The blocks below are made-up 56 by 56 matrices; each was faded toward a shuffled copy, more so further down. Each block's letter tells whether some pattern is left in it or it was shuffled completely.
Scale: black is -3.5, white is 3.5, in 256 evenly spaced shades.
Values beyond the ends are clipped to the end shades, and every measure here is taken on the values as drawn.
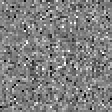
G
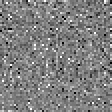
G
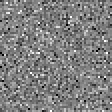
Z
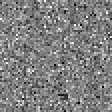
Z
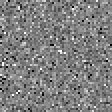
Z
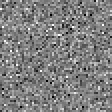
Z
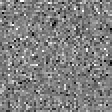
G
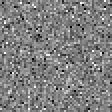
Z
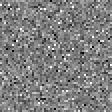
Z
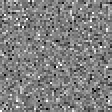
Z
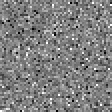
Z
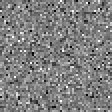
Z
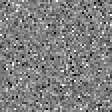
Z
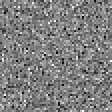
Z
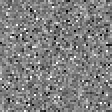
Z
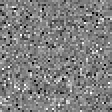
G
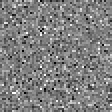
G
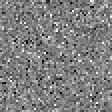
Z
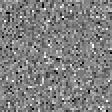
Z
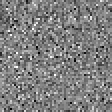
G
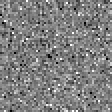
Z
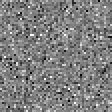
Z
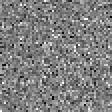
G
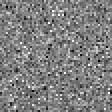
Z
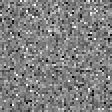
Z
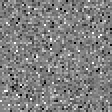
Z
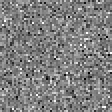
G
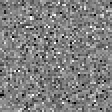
G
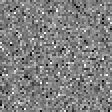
Z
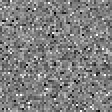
G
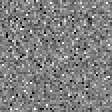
G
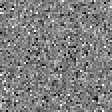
Z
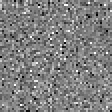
G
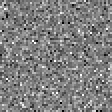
Z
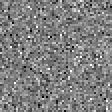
G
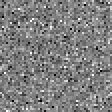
Z
